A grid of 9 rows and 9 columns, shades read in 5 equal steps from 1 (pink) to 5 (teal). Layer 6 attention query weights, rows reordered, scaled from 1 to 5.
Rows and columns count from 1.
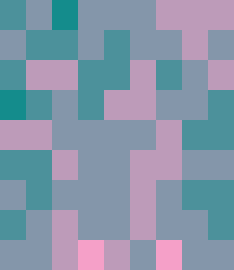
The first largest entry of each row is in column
3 2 1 1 8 1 2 1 1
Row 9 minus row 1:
-1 0 -3 -2 -1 0 -1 1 1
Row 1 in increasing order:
2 2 2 3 3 3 3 4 5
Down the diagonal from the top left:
4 4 2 4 3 2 3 3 3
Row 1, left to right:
4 3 5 3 3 3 2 2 2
